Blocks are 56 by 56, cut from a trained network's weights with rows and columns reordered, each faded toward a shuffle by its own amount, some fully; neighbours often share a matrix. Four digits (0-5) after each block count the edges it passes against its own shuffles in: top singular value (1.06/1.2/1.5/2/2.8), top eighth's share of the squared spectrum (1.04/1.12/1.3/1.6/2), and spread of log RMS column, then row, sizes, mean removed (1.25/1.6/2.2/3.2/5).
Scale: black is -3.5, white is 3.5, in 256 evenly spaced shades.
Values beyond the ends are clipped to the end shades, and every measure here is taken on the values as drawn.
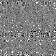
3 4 0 3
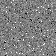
0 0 0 0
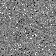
1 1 0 0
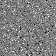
0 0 0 0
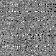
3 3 0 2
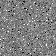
0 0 0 0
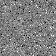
1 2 0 1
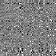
3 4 2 2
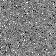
0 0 0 0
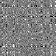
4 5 2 2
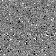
2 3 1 1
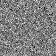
0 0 0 0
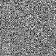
3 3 2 1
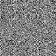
3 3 2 1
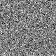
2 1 0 0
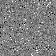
1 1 0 0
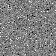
0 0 0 0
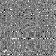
3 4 0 2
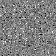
2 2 1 1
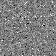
1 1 0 1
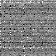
4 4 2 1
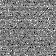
2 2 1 0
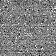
2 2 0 0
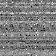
4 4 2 2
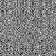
4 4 0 2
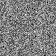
2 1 0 0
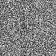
2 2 0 0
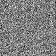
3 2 0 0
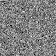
2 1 0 0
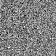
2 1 0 0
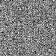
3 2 0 1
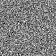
2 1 0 0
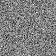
1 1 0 0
